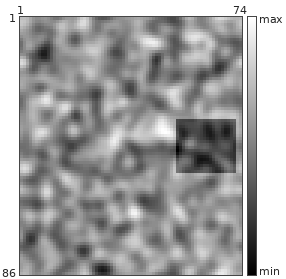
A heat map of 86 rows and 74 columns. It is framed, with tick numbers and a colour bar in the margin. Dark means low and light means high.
Ninth with the lowest average: middle right. Slope: none. Grain: blotchy. Odd patch: lower, in the middle right.
